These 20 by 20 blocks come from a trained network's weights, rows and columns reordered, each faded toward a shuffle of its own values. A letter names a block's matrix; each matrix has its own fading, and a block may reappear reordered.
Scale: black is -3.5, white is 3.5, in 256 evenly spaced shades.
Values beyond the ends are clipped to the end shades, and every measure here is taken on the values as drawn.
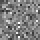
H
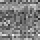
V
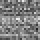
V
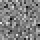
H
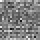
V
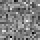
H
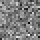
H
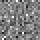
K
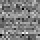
V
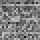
V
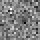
H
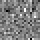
K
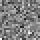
H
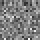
K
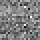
V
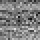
V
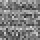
V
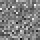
H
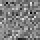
K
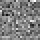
K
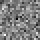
H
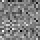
K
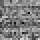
V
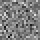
H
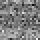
V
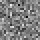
H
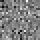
K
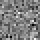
K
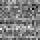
V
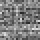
V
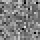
H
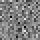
K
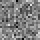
H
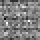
V
